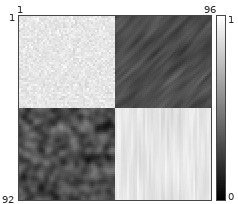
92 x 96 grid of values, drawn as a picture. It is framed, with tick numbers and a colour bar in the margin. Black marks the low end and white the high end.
The table splits into 2 rows of 2 panels. Panel 1,1: very high, fine-grained, faint in contrast. Panel 1,2: low, slanting up to the right, faint in contrast. Panel 2,1: low, blotchy. Panel 2,2: very high, streaked downward, faint in contrast.
